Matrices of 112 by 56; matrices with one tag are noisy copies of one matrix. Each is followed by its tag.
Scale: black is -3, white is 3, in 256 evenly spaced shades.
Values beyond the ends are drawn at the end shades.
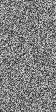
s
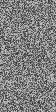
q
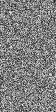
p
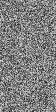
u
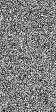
u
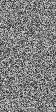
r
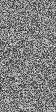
r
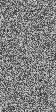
u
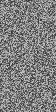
s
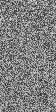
u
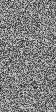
r
